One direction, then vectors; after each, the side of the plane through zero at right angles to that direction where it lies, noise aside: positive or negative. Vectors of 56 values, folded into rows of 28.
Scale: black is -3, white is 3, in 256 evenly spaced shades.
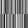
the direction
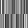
negative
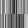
negative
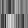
negative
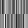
negative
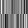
negative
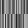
negative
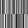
negative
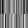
negative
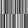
positive
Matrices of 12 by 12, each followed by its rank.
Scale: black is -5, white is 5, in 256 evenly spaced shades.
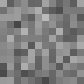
full rank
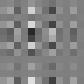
one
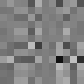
two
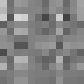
two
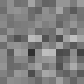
two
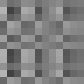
one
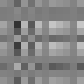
one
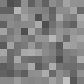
full rank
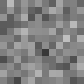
full rank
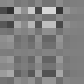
one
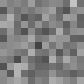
full rank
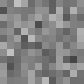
full rank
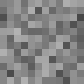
full rank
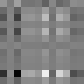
one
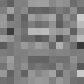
two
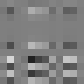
one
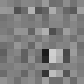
two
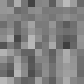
two
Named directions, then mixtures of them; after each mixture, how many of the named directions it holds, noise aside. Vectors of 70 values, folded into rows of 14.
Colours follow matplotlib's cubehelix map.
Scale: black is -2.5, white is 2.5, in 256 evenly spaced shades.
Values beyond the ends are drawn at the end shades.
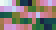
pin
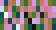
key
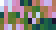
two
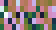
one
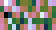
two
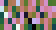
one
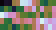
one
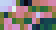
one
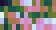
two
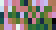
two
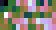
two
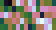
two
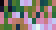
two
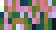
two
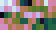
one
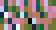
one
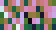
one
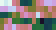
one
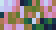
two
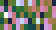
two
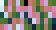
two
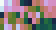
two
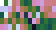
two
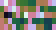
two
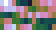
one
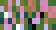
one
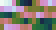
one
